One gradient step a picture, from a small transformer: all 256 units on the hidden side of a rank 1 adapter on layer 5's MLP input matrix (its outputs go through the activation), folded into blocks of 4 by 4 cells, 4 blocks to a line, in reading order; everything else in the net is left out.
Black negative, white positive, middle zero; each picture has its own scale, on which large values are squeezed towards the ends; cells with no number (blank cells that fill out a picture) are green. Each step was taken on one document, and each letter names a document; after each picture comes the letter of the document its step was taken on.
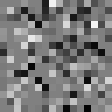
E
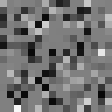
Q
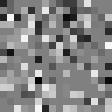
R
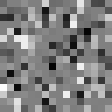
E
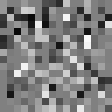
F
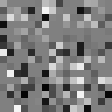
Q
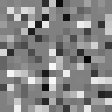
Q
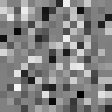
F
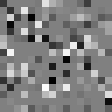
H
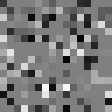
H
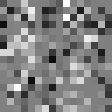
F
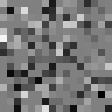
E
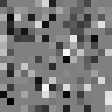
H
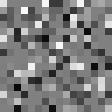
E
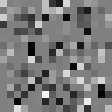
Q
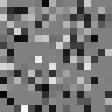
H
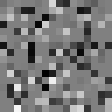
Q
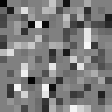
F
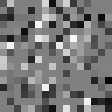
R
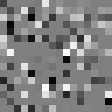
H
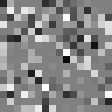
R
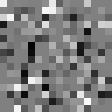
Q
